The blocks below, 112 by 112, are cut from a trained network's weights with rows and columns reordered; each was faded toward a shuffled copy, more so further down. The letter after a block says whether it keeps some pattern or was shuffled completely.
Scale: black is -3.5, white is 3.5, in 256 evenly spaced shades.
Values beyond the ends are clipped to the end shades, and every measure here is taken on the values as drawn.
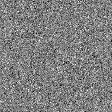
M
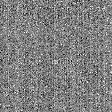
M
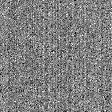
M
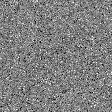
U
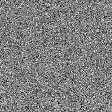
M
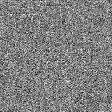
M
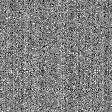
M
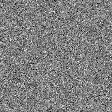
M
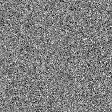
M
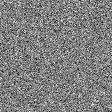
U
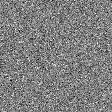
U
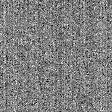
M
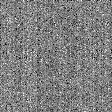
M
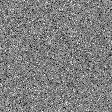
U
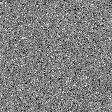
U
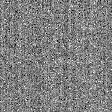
M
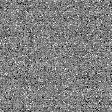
M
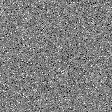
U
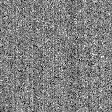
M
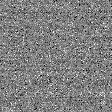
M
